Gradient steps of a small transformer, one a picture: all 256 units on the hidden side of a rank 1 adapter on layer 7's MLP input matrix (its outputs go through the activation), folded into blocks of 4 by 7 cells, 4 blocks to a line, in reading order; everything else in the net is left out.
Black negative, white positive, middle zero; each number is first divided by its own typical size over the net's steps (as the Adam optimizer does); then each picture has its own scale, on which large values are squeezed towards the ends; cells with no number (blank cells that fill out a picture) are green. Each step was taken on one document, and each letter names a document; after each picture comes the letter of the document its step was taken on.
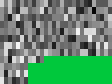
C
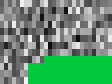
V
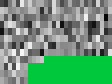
V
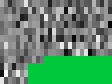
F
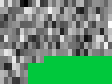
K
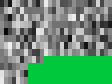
C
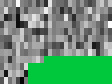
C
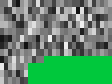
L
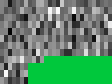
F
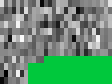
F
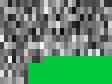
C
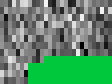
K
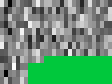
F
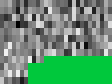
C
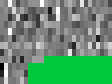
F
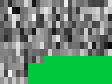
C
